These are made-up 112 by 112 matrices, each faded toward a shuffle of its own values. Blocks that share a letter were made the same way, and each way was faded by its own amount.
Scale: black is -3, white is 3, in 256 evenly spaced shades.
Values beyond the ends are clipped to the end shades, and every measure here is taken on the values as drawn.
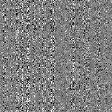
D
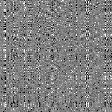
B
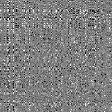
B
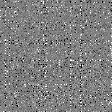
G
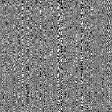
D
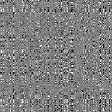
B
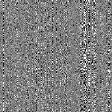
D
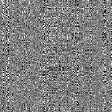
D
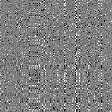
B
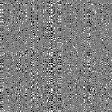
B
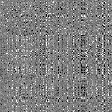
B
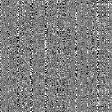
D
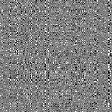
B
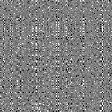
B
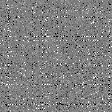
G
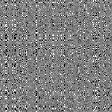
B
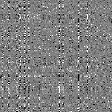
B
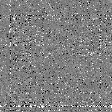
G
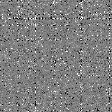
G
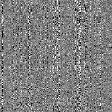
D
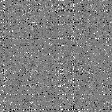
G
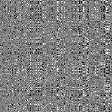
B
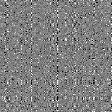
B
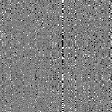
B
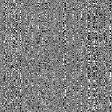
D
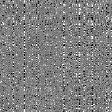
B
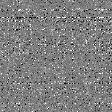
G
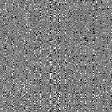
B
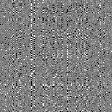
B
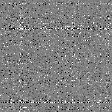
G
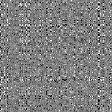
B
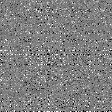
G
